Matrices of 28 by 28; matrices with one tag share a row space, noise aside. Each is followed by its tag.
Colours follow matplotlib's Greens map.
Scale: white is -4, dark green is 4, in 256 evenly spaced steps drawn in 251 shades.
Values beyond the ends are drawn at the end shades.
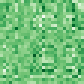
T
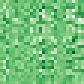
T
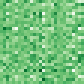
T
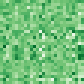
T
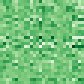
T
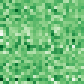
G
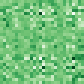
T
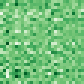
G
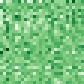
G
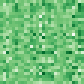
T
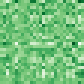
T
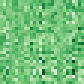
T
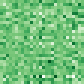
T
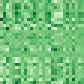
G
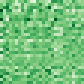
G
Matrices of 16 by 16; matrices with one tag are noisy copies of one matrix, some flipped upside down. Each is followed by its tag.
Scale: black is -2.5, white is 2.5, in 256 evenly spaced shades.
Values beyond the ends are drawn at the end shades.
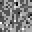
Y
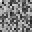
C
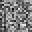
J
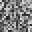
Y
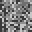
J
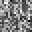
C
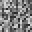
C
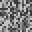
C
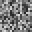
C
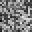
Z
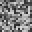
Z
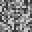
Z
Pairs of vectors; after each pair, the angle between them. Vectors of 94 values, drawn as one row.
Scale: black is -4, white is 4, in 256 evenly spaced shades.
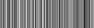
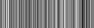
orthogonal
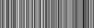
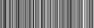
nearly opposite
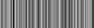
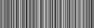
orthogonal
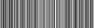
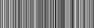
nearly opposite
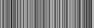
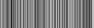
nearly parallel
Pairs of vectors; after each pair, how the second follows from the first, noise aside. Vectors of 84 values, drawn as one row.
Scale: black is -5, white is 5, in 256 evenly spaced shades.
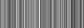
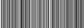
shuffled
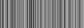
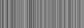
shrunk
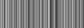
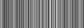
sign-scrambled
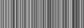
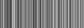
reversed
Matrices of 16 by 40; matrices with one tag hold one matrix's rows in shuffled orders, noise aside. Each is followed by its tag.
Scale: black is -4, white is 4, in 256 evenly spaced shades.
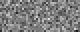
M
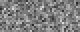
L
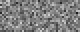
M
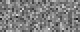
M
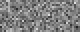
M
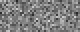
M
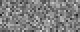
M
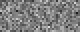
M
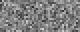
L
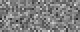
M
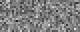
M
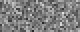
L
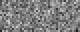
M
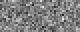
L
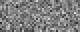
M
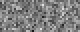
L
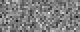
M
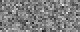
L
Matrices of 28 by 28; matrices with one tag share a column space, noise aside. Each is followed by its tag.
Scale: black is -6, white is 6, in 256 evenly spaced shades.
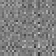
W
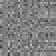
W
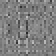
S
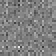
W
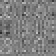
S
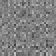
W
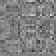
S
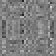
S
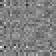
W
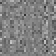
S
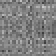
S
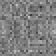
S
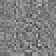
W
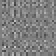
W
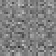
W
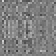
S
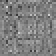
S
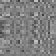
S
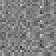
W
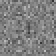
S
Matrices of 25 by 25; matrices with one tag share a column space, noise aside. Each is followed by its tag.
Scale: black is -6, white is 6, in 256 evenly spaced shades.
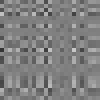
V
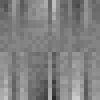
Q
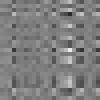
V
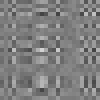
V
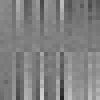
Q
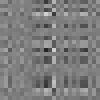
V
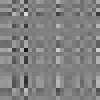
V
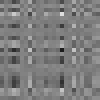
V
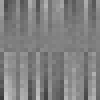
Q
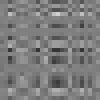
V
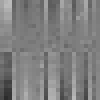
Q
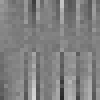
Q
